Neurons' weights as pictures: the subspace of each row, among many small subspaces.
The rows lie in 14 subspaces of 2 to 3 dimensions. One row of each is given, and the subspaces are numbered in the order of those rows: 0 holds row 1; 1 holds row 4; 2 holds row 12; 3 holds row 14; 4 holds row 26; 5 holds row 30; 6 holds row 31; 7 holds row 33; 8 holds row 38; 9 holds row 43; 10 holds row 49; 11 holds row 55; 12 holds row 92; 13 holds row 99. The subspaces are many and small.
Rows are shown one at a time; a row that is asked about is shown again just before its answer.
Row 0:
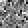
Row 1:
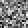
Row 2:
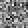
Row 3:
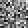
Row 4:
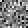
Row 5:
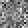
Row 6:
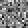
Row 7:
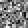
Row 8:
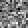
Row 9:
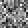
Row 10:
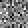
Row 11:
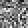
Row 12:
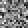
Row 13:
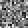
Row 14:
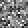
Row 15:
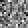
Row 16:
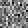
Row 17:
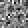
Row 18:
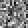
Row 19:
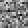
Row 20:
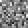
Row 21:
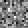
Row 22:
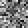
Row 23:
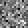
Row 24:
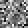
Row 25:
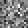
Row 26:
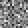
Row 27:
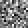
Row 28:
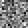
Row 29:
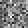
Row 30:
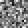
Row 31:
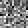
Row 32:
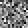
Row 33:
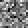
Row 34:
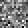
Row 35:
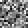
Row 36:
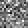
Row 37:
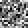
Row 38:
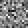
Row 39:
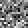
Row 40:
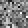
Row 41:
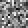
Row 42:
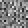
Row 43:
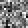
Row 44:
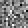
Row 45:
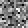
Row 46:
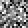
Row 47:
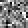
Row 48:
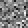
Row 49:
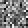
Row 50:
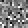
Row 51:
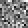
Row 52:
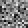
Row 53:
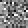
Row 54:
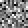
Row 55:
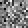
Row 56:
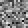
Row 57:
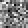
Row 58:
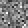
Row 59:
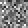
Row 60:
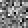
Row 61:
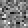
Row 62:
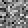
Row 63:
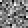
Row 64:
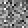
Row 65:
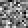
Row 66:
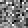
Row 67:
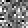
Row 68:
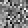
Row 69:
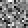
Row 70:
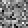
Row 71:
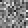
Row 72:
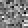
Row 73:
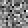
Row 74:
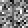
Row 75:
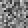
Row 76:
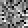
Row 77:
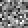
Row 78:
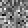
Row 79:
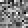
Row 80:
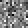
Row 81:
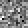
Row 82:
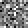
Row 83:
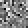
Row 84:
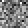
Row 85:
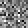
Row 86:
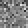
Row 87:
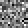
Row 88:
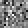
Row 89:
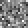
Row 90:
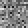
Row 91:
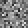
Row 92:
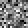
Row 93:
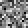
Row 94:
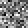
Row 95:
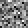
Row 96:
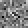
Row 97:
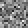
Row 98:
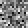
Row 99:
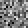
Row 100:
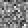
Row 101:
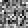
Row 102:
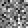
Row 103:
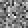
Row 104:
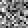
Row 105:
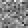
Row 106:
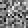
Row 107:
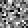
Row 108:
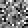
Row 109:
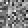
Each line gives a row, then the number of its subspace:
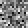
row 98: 3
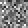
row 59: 0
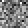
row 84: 1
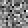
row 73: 4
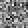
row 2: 7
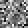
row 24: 10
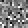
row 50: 0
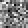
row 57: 7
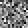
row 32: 11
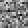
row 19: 7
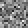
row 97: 0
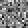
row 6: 10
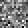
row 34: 3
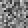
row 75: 13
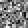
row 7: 9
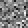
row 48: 0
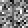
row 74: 5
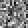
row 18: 13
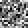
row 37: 12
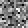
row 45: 3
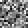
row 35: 12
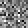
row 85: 6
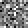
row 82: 12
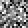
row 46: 5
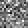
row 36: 12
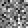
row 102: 7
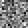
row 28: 1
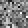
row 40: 9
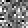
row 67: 1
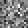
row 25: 13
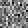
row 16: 4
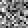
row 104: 2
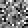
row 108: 10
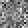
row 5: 5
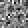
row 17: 3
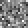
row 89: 6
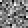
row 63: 1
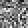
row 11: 7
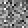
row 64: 11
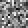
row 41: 3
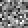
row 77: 6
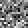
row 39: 12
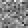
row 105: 7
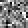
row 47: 9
